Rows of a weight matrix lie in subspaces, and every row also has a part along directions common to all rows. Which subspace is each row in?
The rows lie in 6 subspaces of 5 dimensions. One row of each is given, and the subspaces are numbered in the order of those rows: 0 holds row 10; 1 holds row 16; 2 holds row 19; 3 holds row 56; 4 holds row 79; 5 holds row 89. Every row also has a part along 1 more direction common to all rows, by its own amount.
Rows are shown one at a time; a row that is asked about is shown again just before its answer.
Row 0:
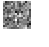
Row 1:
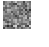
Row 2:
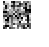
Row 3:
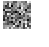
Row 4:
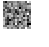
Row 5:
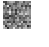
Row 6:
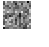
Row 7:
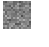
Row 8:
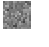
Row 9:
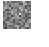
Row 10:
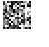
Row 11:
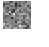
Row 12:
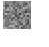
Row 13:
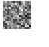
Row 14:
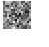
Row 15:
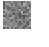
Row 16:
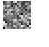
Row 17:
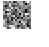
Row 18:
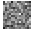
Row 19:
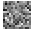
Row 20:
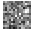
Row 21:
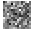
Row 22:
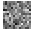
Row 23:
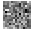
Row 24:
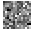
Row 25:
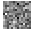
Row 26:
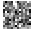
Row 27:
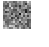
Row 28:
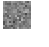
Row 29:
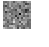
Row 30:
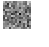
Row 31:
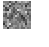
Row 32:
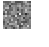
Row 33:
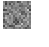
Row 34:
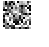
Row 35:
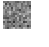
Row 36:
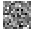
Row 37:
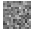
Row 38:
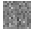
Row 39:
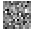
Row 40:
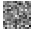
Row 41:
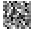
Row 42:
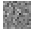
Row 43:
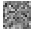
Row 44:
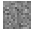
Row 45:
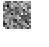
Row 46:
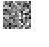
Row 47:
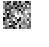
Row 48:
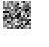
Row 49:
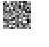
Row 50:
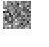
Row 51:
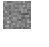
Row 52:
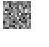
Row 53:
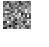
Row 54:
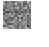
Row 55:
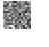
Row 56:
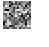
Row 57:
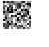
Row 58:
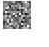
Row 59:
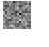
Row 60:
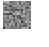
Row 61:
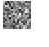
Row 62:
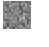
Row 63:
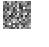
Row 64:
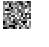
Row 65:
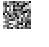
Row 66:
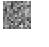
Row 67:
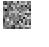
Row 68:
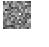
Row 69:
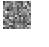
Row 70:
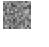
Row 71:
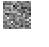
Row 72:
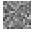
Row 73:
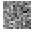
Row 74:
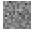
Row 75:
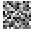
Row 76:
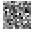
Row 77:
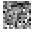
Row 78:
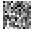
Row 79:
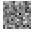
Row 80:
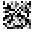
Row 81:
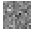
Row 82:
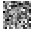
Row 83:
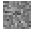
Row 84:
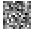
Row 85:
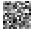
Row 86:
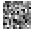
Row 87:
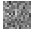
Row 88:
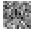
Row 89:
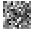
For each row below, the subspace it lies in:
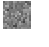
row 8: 1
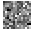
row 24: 5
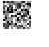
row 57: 0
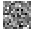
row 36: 4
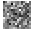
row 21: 5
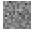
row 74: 3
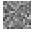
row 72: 2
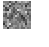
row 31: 3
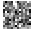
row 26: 5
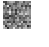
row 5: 3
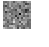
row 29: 0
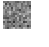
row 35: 3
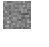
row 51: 3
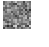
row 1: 1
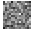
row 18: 1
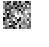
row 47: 5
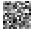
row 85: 0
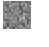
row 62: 3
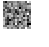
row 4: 5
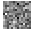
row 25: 0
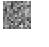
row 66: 0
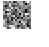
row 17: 3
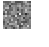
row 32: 4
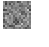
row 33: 2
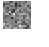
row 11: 4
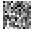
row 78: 4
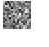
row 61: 5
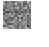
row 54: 5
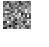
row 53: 2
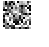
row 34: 2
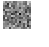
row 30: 0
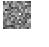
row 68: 1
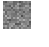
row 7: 2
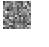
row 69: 5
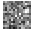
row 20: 0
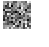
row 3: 0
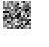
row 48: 2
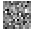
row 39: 4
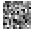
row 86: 1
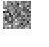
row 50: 2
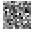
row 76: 4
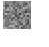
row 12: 0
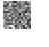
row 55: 1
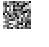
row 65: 0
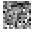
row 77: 1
